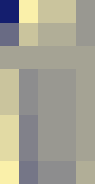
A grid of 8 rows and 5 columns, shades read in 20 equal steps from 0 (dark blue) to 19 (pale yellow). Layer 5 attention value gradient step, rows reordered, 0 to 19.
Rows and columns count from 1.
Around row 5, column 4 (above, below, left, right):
11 11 11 12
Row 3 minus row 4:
-3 2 1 1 0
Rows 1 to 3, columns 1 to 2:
0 19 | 7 15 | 12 12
